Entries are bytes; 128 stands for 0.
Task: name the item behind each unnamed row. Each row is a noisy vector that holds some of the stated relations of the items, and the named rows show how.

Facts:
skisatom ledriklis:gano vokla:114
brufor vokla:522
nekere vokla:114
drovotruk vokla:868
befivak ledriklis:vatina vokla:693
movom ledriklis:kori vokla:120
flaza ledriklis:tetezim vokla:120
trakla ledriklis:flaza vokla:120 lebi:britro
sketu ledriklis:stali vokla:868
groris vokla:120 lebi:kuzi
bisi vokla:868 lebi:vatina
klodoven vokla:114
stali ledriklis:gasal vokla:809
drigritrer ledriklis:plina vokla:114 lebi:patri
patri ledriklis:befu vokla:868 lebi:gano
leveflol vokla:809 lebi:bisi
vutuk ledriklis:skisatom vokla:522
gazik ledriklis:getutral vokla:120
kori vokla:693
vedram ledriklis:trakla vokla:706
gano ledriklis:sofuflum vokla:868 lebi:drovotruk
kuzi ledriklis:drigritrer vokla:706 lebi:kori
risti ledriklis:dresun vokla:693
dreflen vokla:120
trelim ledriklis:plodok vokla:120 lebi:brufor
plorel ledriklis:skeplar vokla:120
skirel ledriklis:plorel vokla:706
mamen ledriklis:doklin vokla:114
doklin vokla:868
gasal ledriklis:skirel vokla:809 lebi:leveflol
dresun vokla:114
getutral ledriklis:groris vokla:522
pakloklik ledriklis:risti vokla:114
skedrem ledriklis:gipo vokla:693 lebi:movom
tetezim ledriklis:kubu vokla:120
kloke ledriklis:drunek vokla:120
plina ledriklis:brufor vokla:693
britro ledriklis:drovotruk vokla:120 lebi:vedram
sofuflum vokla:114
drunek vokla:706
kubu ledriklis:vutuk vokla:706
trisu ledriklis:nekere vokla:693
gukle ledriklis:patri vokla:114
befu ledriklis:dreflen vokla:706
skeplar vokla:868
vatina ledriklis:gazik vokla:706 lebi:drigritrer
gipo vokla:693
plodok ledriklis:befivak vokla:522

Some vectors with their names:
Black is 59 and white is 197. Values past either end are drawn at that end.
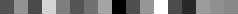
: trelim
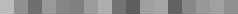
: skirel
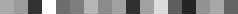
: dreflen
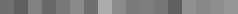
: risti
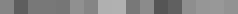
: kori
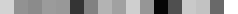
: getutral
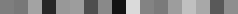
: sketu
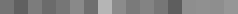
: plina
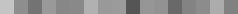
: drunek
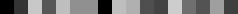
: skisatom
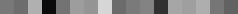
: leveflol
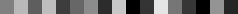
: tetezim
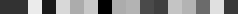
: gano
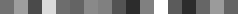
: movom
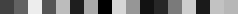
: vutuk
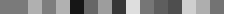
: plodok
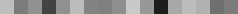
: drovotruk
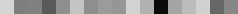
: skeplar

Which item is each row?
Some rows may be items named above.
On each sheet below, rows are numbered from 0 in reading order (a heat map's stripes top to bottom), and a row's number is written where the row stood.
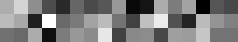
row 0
vedram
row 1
gazik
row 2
stali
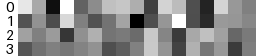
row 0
groris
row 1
trelim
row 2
bisi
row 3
klodoven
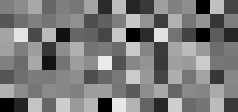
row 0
kubu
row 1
klodoven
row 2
trakla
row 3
bisi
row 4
gasal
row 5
drigritrer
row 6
befu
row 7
sofuflum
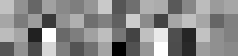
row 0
vatina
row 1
patri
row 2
gazik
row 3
trelim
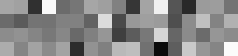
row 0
plorel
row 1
befivak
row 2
kuzi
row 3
brufor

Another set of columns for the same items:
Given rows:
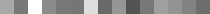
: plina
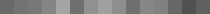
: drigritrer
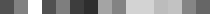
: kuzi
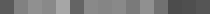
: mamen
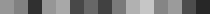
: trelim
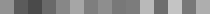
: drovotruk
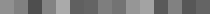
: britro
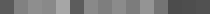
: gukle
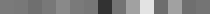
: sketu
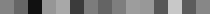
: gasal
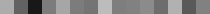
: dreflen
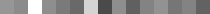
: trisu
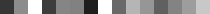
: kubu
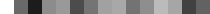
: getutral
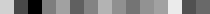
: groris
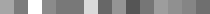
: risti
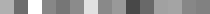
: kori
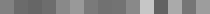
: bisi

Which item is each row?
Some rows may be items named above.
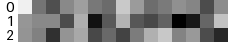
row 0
brufor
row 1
trakla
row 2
trelim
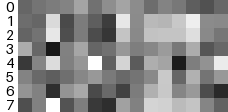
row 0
klodoven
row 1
drunek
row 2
befu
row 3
plorel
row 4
gano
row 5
patri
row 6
trelim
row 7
kuzi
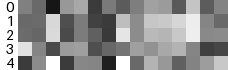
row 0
stali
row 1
skirel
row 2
drunek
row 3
plodok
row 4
kubu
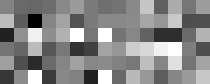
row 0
bisi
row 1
gazik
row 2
skisatom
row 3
vatina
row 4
skeplar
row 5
kubu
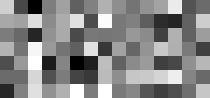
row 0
groris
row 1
vutuk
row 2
leveflol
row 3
befivak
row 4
vedram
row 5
skirel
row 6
sofuflum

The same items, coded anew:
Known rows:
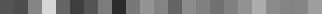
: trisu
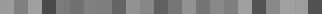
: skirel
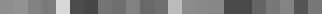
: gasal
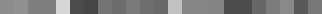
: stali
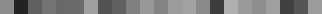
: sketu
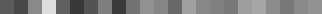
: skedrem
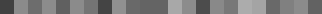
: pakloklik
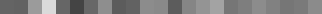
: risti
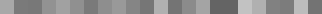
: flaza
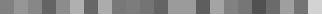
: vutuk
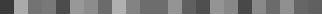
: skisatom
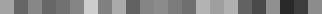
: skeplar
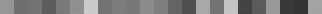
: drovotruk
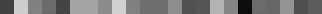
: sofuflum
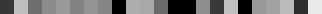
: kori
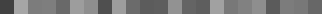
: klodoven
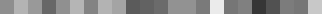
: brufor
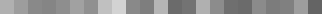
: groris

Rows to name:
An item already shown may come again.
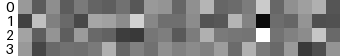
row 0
kuzi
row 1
sofuflum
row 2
vedram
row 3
bisi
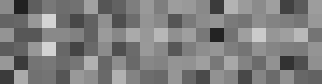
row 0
sketu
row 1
befivak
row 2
trelim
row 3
befivak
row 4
patri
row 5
skisatom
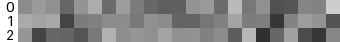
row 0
getutral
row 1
drunek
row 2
gano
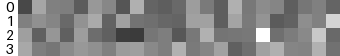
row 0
drigritrer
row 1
plodok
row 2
vedram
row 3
tetezim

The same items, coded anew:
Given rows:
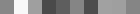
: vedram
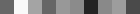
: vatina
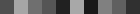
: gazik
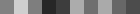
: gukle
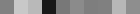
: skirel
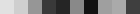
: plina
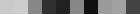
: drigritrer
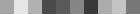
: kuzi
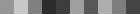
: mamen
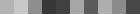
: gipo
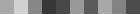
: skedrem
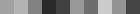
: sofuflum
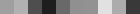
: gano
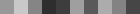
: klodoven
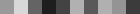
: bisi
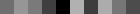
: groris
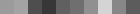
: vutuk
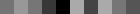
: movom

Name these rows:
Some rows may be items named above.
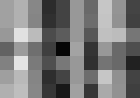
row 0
sofuflum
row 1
sofuflum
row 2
drunek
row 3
trelim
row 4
befivak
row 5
sofuflum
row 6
brufor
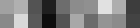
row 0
gano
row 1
sketu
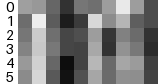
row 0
skisatom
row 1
patri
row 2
plodok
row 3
getutral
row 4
skeplar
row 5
sketu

